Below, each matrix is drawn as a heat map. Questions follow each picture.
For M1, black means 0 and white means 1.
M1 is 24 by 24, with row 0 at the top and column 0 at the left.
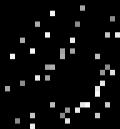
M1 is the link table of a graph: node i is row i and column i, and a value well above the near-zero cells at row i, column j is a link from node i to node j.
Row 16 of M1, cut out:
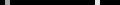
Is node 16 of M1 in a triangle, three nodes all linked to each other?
no
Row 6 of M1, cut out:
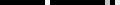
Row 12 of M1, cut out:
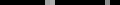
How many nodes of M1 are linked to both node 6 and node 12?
2
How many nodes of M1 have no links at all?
5
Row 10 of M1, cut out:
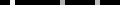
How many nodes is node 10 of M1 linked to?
3
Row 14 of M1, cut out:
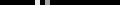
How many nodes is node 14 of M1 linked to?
2
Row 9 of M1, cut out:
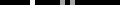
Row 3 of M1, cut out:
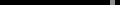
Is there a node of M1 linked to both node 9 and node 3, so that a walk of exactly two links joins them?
no
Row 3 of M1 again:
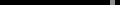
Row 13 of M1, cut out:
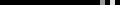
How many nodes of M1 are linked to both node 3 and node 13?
1
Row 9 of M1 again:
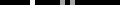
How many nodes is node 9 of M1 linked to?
3
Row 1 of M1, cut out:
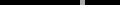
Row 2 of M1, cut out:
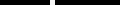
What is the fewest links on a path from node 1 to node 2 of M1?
4
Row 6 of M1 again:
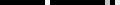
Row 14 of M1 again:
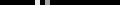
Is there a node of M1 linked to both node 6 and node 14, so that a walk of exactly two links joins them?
yes
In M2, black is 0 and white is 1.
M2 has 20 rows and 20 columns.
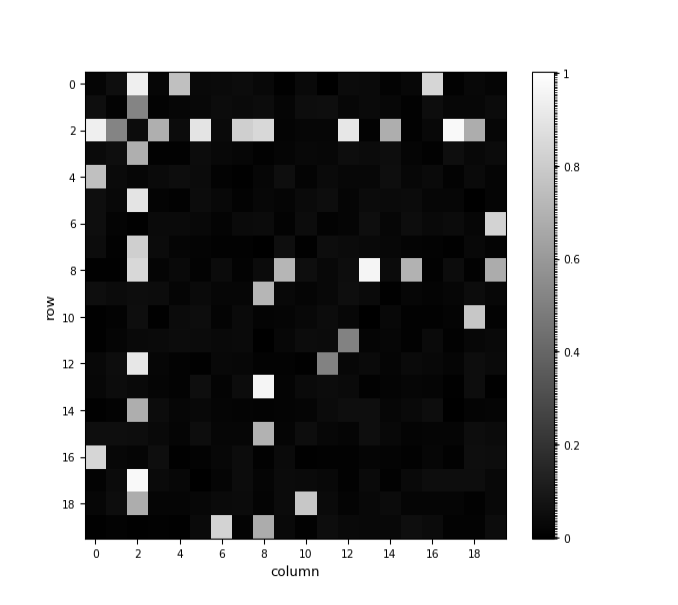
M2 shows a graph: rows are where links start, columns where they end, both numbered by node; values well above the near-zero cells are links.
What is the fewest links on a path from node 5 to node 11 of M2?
3
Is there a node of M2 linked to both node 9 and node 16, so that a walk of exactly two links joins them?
no
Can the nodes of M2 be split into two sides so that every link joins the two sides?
yes
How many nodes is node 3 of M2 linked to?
1
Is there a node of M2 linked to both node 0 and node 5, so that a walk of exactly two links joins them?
yes
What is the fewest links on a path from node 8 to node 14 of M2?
2
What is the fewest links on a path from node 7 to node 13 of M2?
3
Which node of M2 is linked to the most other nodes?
node 2
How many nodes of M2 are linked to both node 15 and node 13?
1
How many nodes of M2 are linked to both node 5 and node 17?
1
